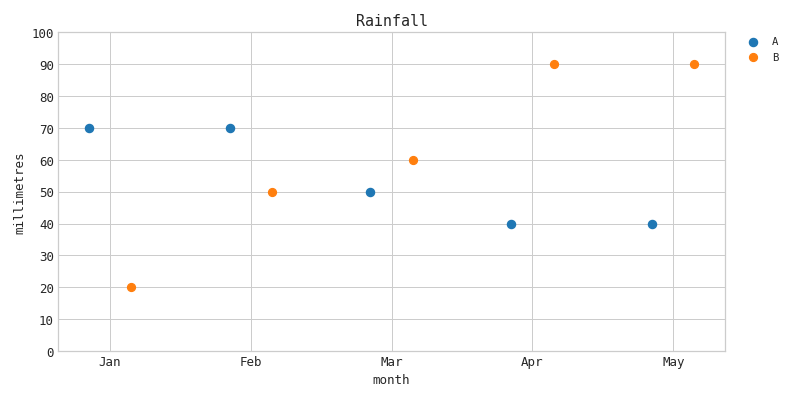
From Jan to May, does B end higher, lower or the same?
higher
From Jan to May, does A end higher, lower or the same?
lower
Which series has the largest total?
B
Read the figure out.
Title: Rainfall
x-axis: month, ticks Jan Feb Mar Apr May
y-axis: millimetres, ticks 0 10 20 30 40 50 60 70 80 90 100
Legend: A, B
Values:
A: 70 70 50 40 40
B: 20 50 60 90 90
